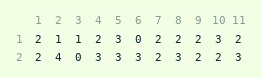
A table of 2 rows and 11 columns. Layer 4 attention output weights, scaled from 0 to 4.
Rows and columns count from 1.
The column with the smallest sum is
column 3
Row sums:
20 27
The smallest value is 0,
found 2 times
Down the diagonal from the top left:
2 4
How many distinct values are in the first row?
4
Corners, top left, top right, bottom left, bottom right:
2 2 2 3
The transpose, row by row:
2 2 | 1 4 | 1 0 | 2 3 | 3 3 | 0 3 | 2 2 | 2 3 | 2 2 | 3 2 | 2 3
